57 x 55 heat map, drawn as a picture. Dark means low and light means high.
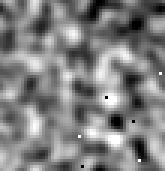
Histogram: bell-shaped. Mirror symmetry: none. Lone odd cells: 6, 3 higher and 3 lower than their neighbours. Grain: blotchy.
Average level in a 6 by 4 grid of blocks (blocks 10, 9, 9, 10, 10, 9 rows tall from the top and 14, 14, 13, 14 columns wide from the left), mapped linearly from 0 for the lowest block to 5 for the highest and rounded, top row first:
3 2 0 0 / 2 4 3 1 / 4 4 5 2 / 3 3 4 2 / 4 3 5 4 / 4 3 2 3
